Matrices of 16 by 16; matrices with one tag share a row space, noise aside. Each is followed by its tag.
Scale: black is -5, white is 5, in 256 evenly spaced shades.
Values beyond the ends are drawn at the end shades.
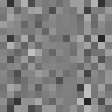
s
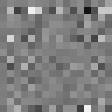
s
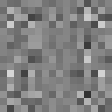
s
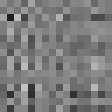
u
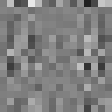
s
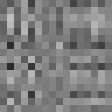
u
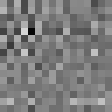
u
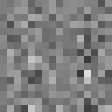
s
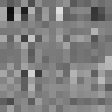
u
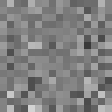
s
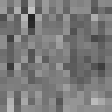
u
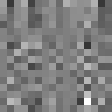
s
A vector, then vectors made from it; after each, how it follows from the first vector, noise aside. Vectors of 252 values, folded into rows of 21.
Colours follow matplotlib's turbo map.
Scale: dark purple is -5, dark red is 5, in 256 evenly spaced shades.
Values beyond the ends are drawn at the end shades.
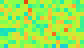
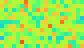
wrapped around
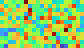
scaled up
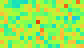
wrapped around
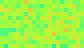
shrunk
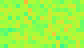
shrunk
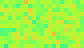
shrunk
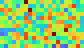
scaled up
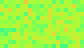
shrunk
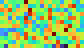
scaled up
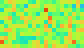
wrapped around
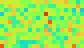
wrapped around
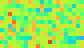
wrapped around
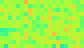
shrunk
